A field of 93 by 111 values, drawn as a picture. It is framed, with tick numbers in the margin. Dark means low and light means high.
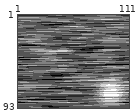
The halves do not mirror each other. One bump rises in the bottom right. The bottom right is the ninth with the highest average. Overall the values sit about 40% of the way up the scale. The grain runs across in streaks.
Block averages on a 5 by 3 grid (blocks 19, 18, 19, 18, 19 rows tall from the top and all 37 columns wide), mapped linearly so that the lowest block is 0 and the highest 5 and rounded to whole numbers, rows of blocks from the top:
1 1 1 / 2 0 1 / 1 1 1 / 1 1 4 / 0 0 5
